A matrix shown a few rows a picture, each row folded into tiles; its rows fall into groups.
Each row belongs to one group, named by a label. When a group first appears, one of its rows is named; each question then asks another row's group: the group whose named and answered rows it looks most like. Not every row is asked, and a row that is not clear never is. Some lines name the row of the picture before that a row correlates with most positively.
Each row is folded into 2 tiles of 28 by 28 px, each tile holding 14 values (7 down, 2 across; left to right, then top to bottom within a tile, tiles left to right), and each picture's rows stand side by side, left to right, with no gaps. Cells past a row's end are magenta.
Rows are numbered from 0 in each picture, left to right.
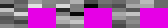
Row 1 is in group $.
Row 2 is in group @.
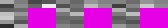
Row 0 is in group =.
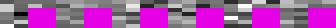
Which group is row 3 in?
$
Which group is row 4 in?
@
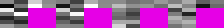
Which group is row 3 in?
$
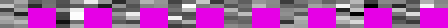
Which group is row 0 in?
$
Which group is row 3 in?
@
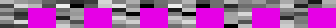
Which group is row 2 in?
$
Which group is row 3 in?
$
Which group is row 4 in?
=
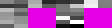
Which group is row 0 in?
=
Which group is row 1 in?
@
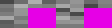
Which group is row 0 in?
@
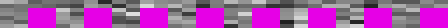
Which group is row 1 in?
=
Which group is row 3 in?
$
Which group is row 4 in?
=
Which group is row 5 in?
=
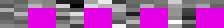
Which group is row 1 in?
@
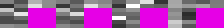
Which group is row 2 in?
@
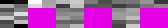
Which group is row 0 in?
@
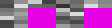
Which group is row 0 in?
@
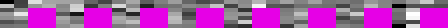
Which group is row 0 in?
@
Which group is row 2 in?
$
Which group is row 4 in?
@
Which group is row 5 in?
=
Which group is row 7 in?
=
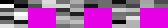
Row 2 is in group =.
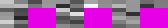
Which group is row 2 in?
$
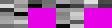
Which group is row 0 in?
$
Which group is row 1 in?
=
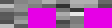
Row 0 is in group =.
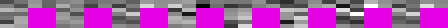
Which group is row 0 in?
=
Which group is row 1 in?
$
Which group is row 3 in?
$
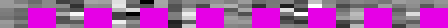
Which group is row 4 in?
$
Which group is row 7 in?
=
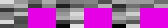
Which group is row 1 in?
=
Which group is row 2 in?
=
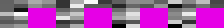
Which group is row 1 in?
@
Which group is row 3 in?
=
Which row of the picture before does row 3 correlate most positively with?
2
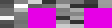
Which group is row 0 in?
@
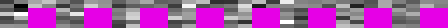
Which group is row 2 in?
=
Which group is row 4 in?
@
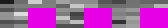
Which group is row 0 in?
@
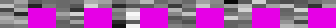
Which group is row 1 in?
@
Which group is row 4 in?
@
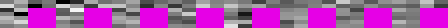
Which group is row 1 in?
@
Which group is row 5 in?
=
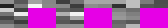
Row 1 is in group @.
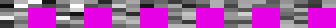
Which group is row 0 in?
@
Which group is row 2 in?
$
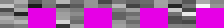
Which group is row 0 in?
$
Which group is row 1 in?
=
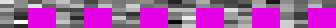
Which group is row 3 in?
=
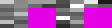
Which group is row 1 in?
@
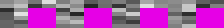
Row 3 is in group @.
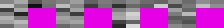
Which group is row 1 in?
$
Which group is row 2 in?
=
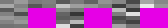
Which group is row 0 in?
$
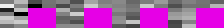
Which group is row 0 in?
$
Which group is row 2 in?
@
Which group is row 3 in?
=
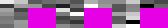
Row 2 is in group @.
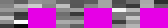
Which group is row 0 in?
@
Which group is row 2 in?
=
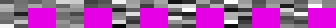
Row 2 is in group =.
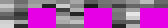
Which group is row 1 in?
$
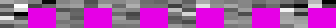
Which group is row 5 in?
=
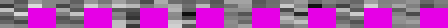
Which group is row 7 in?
$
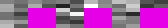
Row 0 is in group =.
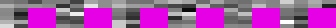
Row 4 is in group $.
